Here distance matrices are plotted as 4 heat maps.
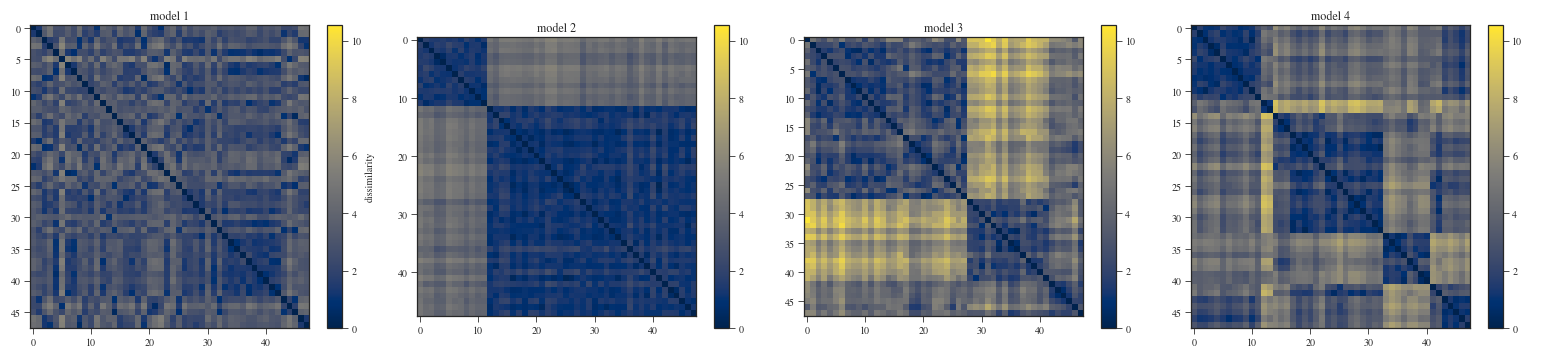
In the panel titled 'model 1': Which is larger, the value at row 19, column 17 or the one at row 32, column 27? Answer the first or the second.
the second
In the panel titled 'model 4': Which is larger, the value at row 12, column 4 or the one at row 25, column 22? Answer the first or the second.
the second
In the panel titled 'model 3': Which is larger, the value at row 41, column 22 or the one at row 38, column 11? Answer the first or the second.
the second
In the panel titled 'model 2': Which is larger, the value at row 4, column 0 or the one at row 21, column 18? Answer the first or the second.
the first
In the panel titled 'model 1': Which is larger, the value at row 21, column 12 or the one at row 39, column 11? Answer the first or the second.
the first
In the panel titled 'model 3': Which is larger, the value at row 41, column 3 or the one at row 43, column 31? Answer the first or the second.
the first
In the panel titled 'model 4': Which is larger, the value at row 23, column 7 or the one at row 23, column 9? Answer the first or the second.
the second
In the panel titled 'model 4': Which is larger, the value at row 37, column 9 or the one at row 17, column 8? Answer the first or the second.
the first
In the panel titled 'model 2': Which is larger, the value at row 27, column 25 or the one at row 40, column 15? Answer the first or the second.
the second
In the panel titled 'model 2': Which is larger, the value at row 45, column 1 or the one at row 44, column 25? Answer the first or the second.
the first
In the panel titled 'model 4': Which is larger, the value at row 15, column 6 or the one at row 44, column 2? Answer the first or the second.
the first
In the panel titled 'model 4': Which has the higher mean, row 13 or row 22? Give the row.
13
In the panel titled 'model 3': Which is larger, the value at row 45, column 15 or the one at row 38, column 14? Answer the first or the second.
the second
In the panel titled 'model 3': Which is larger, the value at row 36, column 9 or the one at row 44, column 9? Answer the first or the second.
the first
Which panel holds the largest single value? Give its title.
model 3
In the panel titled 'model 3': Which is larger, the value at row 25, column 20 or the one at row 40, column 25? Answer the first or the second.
the second
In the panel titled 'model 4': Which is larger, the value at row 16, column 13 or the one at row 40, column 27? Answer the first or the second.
the first
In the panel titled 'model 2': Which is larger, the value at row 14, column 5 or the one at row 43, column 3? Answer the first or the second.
the first
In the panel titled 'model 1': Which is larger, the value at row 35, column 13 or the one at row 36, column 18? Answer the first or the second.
the first
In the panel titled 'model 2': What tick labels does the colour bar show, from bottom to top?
0, 2, 4, 6, 8, 10
